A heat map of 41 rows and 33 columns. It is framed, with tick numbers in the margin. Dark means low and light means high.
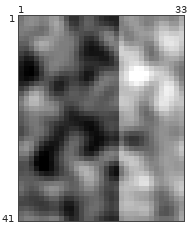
Lone odd cells: none. Ninth with the highest average: top right. Grain: blotchy. Seam: vertical, 60% of the way across, the right part higher.
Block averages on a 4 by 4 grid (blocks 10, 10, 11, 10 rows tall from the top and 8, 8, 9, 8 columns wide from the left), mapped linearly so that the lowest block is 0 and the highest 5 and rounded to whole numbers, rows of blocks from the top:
2124 | 1045 | 0023 | 1133
